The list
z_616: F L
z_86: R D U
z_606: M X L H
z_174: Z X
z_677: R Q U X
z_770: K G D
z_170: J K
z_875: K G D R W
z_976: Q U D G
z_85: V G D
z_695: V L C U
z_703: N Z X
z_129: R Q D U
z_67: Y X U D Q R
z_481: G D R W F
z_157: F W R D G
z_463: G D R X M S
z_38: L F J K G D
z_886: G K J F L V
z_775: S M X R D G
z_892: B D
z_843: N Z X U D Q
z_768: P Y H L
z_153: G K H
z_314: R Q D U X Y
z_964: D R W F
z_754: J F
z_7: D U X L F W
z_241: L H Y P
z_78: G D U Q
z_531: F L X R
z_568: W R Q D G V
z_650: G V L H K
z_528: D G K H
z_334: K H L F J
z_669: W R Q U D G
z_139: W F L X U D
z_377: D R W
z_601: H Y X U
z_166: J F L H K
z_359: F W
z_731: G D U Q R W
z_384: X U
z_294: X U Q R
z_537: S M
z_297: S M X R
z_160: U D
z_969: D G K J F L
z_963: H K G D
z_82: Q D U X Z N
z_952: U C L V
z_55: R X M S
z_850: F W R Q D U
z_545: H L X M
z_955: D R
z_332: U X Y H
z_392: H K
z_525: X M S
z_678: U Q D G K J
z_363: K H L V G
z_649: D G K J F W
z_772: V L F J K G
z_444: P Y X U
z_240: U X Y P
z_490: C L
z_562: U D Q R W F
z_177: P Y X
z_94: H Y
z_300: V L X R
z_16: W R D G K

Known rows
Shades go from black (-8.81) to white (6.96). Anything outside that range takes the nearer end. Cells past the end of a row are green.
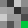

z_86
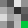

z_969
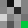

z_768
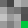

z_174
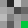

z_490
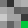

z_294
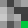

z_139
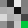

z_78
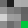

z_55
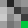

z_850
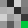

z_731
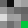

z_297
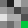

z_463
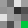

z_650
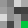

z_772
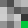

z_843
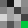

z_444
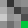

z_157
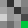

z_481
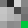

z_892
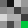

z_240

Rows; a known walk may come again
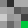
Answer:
z_677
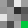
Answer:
z_650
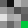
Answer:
z_775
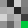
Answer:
z_731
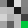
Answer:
z_976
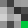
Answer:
z_7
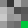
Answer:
z_377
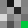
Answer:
z_768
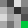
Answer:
z_649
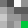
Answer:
z_170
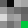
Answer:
z_297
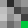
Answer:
z_850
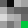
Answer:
z_525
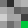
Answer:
z_294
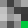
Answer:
z_139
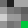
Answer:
z_55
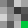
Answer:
z_38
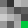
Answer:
z_384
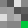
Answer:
z_875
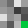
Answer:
z_886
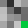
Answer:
z_754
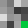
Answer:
z_772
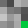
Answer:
z_174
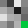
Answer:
z_528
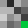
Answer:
z_669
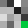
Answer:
z_678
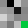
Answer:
z_94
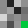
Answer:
z_241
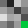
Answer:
z_463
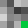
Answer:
z_334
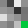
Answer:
z_153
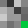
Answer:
z_955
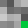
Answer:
z_703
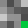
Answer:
z_531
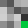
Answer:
z_843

